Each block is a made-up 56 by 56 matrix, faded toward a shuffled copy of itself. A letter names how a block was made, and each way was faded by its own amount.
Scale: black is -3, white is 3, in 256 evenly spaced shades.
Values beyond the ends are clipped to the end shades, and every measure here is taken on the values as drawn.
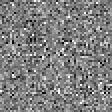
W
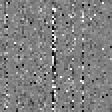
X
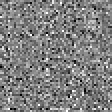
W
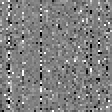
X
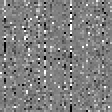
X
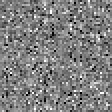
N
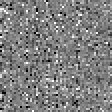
N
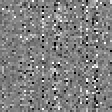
X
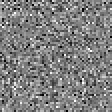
W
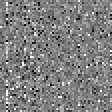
N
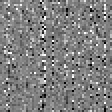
X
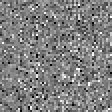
N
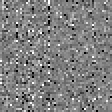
N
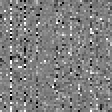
X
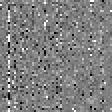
X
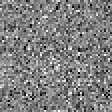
W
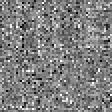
W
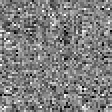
W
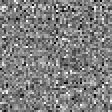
W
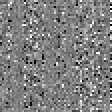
X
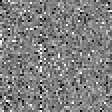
N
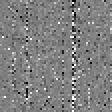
X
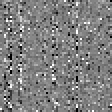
X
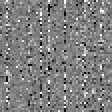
X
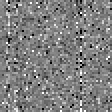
N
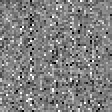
N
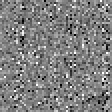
N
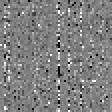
X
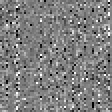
X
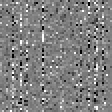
X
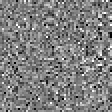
W
